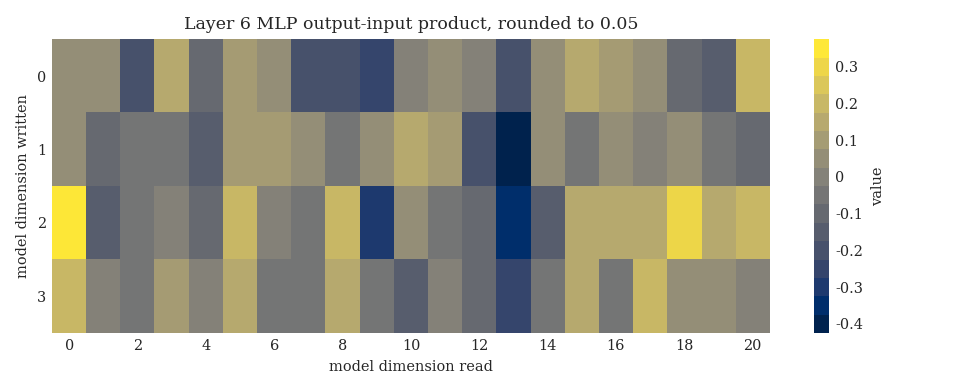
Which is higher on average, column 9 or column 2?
column 2
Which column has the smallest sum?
13
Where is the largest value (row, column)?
2 0
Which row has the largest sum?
2
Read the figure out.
Title: Layer 6 MLP output-input product, rounded to 0.05
x-axis: model dimension read, ticks 0 2 4 6 8 10 12 14 16 18 20
y-axis: model dimension written, ticks 0 1 2 3 (0 at the top)
Colour bar: value, ticks -0.4 -0.3 -0.2 -0.1 0 0.1 0.2 0.3
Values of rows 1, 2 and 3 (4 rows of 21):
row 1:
0.05 -0.1 -0.05 -0.05 -0.15 0.1 0.1 0.05 -0.05 0.05 0.15 0.1 -0.2 -0.4 0.05 -0.05 0.05 0 0.05 -0.05 -0.1
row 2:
0.35 -0.15 -0.05 0 -0.1 0.2 0 -0.05 0.2 -0.3 0.05 -0.05 -0.1 -0.35 -0.15 0.15 0.15 0.15 0.3 0.15 0.2
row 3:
0.2 0 -0.05 0.1 0 0.15 -0.05 -0.05 0.15 -0.05 -0.15 0 -0.1 -0.25 -0.05 0.15 -0.05 0.2 0.05 0.05 0
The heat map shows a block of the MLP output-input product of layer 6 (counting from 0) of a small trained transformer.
